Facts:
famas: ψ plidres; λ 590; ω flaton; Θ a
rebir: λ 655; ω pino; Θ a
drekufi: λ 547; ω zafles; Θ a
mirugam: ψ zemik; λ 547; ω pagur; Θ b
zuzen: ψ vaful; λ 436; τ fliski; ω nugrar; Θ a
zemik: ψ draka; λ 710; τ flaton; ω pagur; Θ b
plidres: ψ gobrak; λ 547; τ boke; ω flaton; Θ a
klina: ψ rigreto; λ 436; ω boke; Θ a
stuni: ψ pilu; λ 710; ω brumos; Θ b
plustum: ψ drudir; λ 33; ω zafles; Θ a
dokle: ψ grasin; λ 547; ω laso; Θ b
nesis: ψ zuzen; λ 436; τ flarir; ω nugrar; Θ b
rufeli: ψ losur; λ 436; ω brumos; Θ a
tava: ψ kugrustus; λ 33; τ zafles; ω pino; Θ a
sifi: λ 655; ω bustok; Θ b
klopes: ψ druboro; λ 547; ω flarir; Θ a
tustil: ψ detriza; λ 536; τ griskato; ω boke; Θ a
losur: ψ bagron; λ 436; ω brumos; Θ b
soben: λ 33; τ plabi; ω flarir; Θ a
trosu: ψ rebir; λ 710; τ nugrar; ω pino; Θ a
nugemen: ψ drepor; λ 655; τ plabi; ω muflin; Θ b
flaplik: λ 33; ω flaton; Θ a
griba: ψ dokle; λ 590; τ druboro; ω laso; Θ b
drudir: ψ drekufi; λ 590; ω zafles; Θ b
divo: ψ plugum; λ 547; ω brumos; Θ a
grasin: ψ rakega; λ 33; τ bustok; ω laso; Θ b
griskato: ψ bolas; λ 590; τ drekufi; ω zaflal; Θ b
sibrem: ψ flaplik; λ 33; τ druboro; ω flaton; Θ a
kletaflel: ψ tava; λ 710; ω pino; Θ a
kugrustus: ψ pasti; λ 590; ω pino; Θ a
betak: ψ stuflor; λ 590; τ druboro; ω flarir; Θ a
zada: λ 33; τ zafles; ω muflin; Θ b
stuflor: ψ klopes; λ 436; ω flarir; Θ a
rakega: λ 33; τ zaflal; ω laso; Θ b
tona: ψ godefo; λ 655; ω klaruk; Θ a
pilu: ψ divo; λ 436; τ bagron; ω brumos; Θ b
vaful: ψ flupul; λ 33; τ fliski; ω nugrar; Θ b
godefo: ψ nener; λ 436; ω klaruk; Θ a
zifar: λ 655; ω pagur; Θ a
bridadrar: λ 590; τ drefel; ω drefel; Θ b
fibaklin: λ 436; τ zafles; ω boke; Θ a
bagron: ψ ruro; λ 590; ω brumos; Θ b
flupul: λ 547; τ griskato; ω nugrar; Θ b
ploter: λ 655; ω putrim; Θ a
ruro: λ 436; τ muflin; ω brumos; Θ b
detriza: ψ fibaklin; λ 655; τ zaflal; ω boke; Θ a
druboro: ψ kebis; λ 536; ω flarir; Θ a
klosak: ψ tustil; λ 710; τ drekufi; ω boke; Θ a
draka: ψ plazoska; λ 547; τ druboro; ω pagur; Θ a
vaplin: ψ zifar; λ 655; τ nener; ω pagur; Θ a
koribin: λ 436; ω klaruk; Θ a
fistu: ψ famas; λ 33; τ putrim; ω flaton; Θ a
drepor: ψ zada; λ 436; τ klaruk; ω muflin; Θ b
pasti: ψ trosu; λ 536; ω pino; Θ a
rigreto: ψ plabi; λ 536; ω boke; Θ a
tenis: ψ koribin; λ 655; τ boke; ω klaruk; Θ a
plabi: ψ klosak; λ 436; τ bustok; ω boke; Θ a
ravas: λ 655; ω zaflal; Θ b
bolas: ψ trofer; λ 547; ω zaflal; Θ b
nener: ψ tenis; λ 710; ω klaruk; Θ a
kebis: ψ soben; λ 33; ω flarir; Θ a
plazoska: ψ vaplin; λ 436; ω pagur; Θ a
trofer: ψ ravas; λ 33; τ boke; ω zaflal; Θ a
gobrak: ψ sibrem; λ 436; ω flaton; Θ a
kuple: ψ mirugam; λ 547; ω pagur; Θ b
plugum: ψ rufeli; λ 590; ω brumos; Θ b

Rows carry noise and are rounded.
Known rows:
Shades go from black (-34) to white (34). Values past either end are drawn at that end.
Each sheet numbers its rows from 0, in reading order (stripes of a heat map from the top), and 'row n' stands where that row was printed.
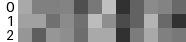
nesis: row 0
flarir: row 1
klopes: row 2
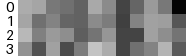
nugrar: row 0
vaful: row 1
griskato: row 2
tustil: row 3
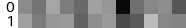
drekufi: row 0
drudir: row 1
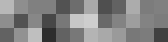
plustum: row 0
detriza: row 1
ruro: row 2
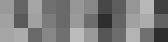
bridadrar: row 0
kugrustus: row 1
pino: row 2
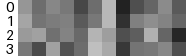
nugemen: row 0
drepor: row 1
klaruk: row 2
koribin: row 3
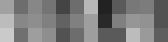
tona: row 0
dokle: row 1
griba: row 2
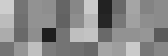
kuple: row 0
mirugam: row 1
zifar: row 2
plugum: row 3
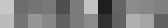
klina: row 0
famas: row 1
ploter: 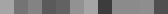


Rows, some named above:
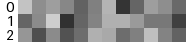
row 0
kletaflel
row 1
ruro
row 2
sibrem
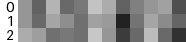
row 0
trosu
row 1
nener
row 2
boke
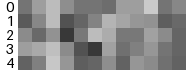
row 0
plugum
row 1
losur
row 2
flaplik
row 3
stuni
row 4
divo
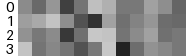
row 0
flaplik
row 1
stuni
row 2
rebir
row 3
klina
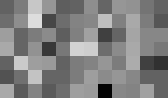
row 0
divo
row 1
bagron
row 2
tava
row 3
fibaklin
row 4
brumos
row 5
rufeli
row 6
plabi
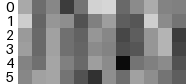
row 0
fibaklin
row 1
betak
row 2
bridadrar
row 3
bridadrar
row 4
drekufi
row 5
pilu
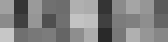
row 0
draka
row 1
plazoska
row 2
rigreto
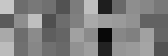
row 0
klina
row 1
losur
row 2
plabi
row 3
plidres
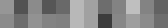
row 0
sibrem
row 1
flupul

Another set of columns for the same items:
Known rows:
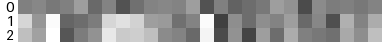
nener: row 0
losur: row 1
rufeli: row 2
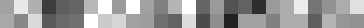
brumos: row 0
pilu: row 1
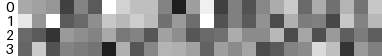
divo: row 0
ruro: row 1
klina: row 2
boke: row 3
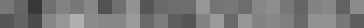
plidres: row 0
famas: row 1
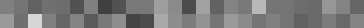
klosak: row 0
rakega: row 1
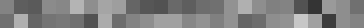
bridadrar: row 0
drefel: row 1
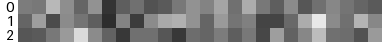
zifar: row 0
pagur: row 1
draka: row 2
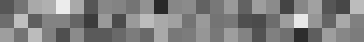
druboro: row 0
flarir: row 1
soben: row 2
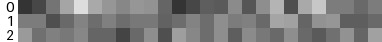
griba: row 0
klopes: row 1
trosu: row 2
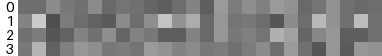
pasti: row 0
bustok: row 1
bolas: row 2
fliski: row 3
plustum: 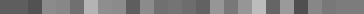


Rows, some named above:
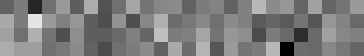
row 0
kletaflel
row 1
koribin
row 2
soben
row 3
drekufi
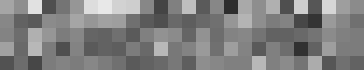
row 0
plugum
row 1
bridadrar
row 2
kebis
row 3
soben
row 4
rigreto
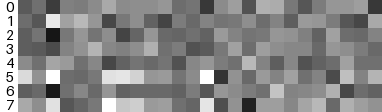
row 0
griskato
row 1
sibrem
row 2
mirugam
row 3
famas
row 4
rebir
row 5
losur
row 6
kuple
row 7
pilu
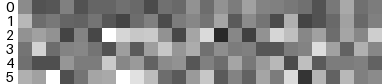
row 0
tustil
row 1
flupul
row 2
stuni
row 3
zafles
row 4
nesis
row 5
bagron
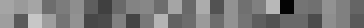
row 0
drekufi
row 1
fibaklin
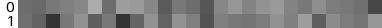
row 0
kugrustus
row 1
zemik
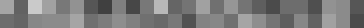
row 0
fibaklin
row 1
drudir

